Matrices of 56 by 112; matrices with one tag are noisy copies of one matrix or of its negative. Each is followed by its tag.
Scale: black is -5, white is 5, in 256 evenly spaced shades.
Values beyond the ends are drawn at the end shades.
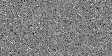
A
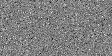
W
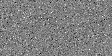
W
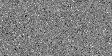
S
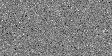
S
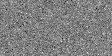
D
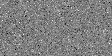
S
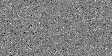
A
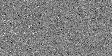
A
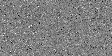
A
